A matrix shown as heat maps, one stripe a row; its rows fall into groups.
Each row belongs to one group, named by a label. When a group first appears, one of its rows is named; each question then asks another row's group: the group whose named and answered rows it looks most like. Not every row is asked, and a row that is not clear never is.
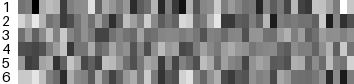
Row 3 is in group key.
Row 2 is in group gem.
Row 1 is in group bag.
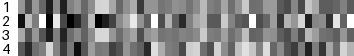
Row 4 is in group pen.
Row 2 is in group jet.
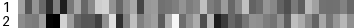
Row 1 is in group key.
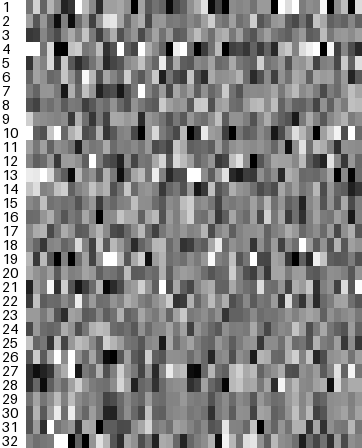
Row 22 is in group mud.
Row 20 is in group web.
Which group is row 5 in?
jet
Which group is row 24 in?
bag
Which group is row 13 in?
gem
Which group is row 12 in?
web
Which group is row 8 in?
pen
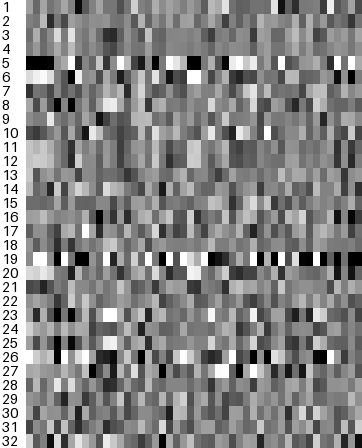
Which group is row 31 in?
jet
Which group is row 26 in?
web
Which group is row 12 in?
gem
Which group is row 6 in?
gem
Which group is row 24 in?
web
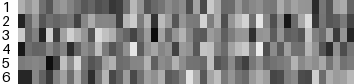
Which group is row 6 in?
pen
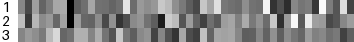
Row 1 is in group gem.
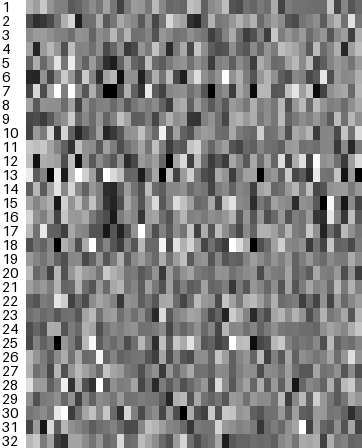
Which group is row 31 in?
bag
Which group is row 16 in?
web
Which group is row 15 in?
web
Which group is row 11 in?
gem
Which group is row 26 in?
bag
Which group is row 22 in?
pen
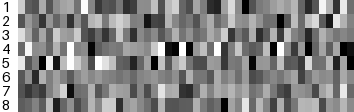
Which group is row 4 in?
mud
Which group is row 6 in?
bag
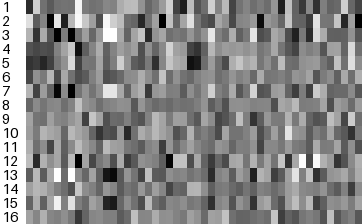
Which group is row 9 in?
web
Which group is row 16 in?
gem
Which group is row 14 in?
gem
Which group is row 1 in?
mud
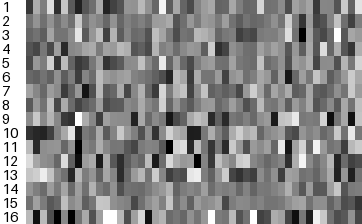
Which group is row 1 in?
jet
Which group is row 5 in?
jet
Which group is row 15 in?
bag
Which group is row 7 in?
pen
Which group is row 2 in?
mud
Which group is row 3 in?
mud
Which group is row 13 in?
gem
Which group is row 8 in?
jet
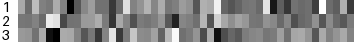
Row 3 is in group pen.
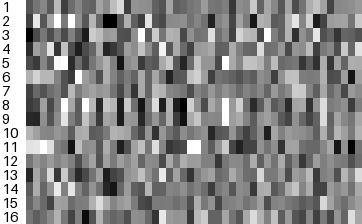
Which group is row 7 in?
bag
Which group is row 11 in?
gem
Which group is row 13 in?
jet
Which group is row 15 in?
bag
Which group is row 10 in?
web
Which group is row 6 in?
gem
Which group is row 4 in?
jet
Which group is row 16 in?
pen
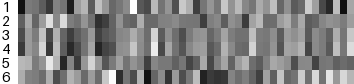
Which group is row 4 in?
jet
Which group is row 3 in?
jet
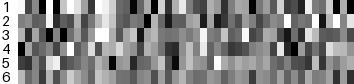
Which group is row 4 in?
mud
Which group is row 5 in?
pen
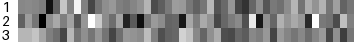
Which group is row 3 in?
gem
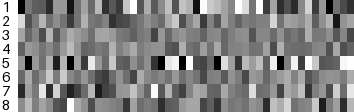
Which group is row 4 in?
mud
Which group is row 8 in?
gem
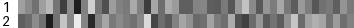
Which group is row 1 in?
pen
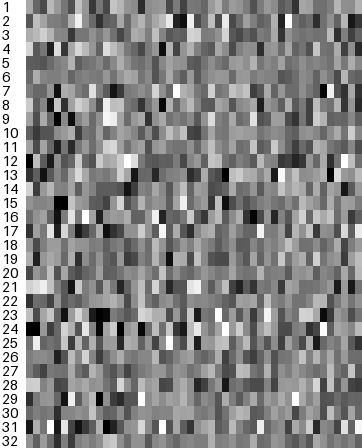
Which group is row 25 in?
mud
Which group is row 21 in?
gem
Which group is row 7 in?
web
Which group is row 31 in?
jet
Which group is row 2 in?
mud
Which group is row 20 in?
jet
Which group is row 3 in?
gem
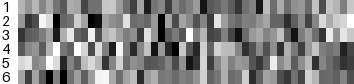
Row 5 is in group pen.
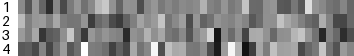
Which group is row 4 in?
web
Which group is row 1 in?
key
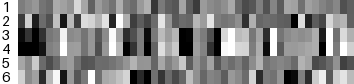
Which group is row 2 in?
mud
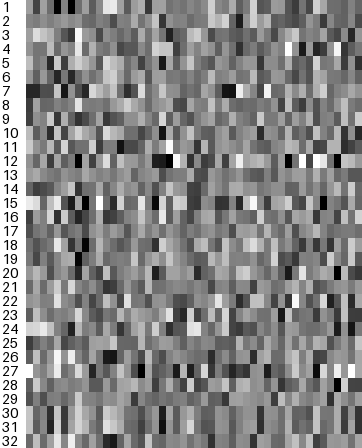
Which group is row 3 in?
gem
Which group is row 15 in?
pen
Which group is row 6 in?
key
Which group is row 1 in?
key
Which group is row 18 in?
pen
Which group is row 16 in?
jet
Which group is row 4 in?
mud
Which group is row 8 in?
mud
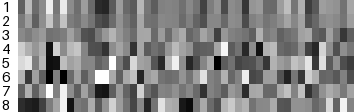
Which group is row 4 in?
web
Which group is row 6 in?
key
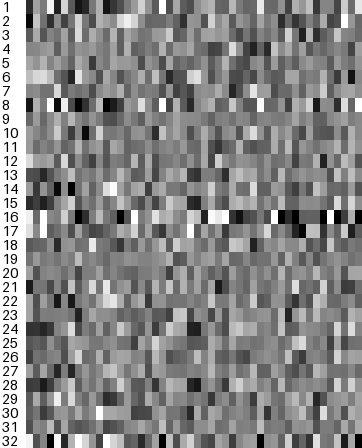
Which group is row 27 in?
key
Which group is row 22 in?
key
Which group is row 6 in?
gem
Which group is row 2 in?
mud
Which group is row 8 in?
jet
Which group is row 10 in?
pen
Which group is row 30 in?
bag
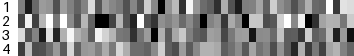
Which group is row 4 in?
mud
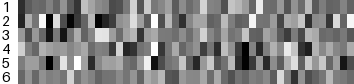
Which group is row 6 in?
mud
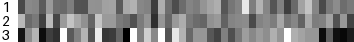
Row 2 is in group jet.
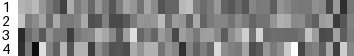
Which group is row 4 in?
bag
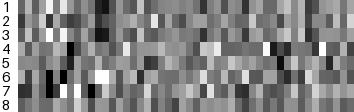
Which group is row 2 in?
jet
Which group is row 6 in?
key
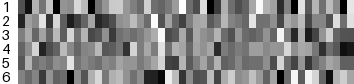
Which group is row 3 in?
mud
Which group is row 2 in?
jet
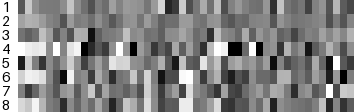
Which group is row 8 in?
gem
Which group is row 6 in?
gem
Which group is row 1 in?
mud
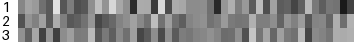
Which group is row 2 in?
jet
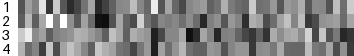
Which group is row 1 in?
jet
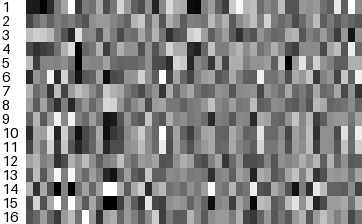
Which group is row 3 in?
gem
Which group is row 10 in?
jet
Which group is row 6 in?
jet
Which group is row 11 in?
jet
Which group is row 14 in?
key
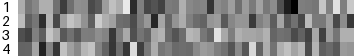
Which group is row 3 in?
pen
